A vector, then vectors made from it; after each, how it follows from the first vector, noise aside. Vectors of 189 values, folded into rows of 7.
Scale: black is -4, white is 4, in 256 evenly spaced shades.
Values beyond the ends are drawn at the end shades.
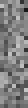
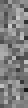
wrapped around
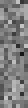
wrapped around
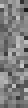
copied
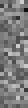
sign-scrambled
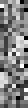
scaled up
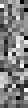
scaled up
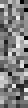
scaled up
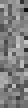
copied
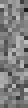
copied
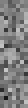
wrapped around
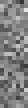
sign-scrambled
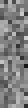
wrapped around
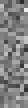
sign-scrambled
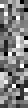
scaled up
